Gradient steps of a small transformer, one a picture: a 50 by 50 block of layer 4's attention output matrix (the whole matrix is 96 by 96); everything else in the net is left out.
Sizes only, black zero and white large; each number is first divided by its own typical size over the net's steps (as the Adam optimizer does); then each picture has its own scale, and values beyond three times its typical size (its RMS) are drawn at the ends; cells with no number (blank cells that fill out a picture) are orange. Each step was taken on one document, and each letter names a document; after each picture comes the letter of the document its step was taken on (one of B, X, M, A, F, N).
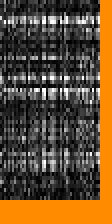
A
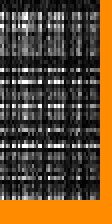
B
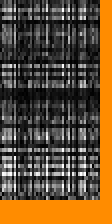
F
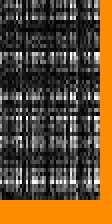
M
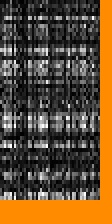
F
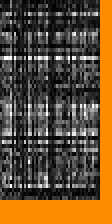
F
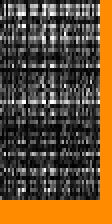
A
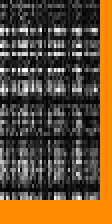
B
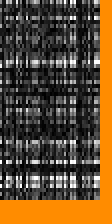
M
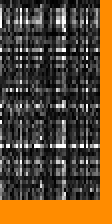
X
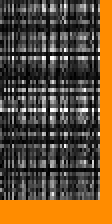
A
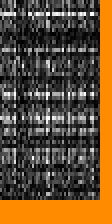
F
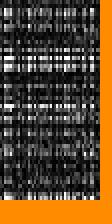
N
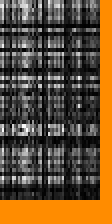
B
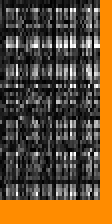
M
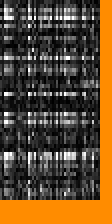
N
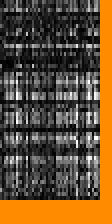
M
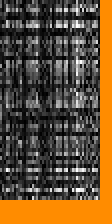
M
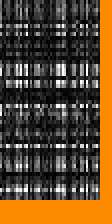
X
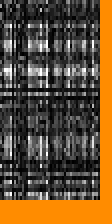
F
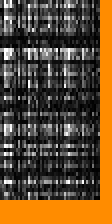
N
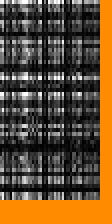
B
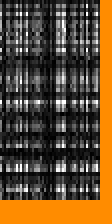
X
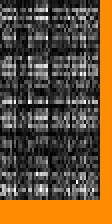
F
